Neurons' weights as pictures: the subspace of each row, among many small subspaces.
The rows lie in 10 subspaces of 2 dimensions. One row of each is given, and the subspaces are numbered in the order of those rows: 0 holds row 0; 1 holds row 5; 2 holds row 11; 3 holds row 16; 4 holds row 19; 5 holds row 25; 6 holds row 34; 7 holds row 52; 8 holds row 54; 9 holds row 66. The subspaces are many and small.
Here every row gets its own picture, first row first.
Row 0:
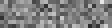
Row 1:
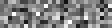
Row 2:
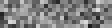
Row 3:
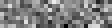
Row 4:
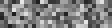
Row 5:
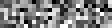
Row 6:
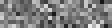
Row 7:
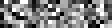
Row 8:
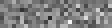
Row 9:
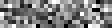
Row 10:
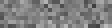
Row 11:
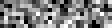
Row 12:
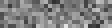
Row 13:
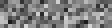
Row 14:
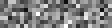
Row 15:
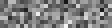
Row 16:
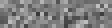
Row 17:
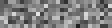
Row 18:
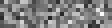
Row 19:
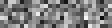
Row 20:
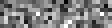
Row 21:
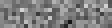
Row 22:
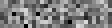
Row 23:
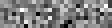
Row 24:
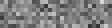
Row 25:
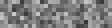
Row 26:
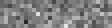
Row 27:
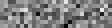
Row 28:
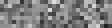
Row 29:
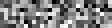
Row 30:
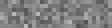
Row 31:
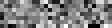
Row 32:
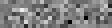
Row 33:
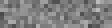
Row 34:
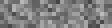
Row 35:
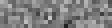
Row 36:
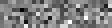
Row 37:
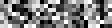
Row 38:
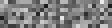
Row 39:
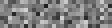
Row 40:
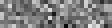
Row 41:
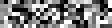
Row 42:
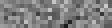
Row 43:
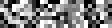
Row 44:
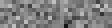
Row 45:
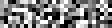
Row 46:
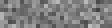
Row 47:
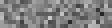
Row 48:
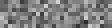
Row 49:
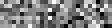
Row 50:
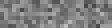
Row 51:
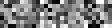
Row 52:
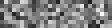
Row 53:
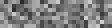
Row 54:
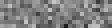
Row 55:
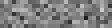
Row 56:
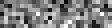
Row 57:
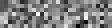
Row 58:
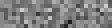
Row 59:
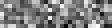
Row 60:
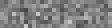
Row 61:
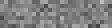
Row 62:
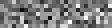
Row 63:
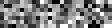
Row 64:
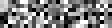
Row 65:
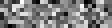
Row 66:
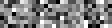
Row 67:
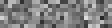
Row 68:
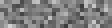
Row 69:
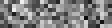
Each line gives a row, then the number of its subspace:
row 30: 5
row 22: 5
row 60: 5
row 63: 9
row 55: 7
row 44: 3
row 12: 8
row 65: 5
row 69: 6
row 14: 4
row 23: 1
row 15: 4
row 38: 0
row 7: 7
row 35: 0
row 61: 0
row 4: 5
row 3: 8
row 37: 6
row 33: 3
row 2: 3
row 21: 1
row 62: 7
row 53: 6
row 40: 0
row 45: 9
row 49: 4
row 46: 3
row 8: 7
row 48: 8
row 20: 2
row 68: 5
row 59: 2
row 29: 1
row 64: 8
